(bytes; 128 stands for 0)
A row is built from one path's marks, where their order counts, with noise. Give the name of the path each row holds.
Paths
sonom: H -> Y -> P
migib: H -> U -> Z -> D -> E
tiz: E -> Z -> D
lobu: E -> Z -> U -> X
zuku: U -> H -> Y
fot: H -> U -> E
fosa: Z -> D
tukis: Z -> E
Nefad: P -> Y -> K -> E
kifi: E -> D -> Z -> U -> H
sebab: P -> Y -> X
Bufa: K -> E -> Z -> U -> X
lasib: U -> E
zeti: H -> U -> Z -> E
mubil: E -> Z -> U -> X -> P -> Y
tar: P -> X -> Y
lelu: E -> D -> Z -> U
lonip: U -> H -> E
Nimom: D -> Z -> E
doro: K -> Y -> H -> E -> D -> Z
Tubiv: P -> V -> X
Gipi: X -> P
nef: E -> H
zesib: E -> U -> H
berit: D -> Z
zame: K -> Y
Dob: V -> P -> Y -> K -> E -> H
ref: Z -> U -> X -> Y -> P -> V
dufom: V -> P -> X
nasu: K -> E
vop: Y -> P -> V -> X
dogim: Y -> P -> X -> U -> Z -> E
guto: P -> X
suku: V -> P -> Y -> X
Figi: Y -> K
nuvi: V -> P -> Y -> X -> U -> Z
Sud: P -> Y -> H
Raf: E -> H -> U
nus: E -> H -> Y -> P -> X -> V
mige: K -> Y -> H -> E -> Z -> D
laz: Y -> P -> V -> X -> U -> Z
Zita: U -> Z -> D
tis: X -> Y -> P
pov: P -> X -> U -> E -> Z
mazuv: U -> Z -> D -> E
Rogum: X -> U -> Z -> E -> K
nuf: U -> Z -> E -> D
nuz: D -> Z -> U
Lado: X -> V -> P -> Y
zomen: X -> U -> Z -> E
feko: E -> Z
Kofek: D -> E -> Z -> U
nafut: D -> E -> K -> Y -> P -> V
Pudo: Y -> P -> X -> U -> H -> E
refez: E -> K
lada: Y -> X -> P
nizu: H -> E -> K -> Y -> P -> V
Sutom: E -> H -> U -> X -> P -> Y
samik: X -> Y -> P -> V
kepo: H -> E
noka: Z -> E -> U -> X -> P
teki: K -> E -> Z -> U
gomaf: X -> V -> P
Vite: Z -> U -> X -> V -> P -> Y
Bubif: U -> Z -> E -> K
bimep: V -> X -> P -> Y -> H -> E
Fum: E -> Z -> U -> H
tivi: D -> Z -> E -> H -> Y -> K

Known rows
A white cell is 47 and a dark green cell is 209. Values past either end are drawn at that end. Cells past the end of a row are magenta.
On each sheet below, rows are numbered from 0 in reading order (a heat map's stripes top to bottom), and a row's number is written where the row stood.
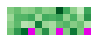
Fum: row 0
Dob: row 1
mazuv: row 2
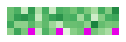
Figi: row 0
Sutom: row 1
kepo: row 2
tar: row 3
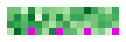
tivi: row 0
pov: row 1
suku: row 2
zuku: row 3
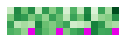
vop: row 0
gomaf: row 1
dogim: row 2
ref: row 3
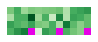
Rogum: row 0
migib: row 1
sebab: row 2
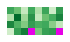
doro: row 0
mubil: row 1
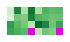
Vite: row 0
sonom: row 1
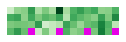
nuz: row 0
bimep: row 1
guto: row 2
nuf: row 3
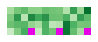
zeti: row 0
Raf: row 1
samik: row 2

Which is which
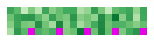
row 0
refez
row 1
Gipi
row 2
feko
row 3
Bubif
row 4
tukis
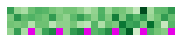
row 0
lasib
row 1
nef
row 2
zesib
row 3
zomen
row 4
nafut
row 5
Sud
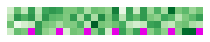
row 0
Pudo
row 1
Tubiv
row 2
fot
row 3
Nefad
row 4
laz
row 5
nus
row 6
kifi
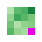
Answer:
dufom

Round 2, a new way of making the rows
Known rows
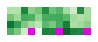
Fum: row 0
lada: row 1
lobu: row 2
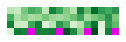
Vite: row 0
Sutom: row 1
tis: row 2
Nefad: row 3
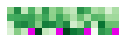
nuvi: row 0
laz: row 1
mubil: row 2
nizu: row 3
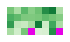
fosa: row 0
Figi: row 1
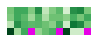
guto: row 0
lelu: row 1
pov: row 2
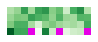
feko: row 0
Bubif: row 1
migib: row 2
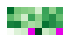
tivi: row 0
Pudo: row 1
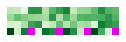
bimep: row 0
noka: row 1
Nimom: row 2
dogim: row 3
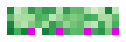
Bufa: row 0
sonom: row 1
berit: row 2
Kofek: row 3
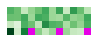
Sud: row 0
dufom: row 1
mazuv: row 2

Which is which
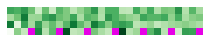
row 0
zesib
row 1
lonip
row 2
Tubiv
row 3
kifi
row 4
tiz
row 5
tukis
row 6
nuz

